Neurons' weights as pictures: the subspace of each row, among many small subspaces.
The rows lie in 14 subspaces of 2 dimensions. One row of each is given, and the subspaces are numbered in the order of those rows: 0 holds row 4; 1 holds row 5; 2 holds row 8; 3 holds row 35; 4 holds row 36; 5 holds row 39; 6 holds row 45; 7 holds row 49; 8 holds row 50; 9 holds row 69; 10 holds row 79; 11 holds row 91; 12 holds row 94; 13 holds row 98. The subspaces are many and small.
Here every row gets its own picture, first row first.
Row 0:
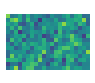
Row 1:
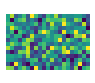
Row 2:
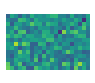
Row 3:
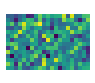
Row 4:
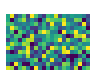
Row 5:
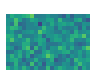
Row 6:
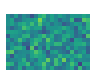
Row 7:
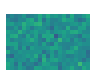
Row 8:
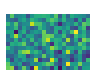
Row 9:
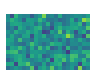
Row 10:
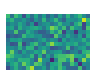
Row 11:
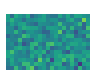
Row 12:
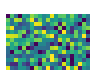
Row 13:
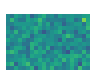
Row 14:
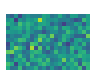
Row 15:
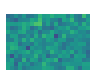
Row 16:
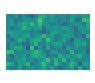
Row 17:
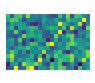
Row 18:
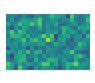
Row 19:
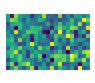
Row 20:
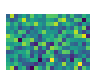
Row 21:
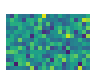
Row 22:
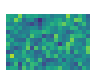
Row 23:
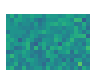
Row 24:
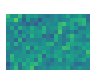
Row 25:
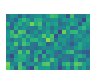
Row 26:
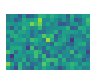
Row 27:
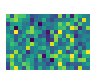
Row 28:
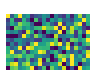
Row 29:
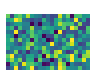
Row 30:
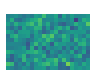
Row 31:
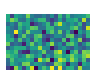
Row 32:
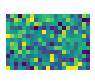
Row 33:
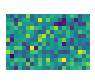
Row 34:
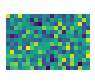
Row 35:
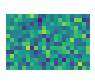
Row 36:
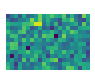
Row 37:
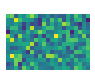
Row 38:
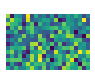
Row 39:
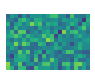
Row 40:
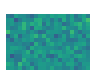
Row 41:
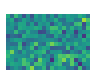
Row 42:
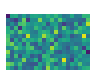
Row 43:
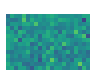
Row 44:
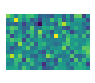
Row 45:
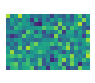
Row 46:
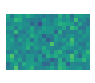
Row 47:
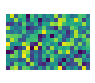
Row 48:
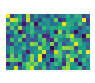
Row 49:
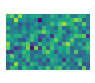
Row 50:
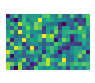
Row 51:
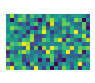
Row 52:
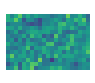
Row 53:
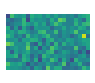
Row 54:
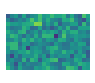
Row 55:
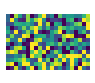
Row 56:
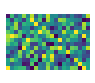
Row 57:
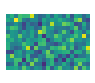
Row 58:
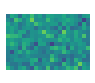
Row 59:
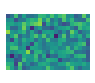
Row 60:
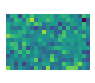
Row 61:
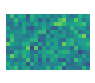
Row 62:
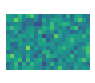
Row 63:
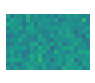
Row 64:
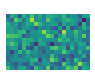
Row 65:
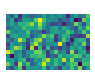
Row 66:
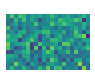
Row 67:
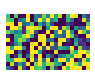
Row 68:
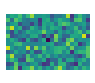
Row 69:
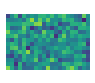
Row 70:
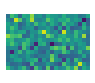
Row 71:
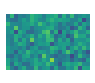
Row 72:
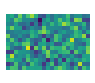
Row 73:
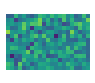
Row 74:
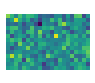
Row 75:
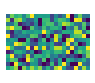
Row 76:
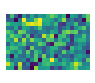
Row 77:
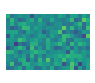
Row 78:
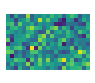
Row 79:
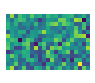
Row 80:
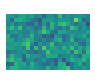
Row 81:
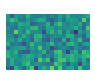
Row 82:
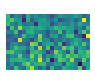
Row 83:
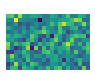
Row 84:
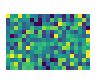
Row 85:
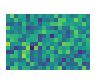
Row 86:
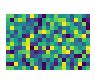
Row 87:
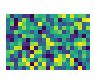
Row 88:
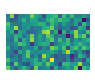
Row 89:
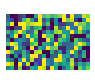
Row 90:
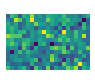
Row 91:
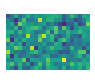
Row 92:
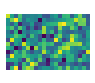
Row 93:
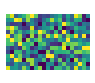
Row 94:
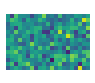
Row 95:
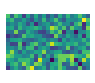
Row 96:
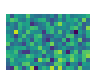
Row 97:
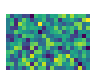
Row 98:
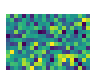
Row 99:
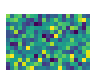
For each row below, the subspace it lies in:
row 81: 2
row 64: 4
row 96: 2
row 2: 5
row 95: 13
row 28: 6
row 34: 6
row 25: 5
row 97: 1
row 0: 8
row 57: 13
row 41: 13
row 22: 10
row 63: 8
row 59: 9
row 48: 8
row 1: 0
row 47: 8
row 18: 5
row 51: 2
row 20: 10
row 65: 10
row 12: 6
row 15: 4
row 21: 12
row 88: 12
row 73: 9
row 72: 3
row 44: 6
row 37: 9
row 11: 3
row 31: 2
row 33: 11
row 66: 7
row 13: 0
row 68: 5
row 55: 0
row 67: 11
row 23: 10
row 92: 8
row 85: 8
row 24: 7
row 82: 7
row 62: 13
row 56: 1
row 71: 12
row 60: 9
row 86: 0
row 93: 6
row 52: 10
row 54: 4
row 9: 12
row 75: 5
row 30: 2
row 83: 7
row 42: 11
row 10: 13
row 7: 1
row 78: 11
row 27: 12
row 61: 11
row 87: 1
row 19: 12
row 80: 2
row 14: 7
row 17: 3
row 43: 7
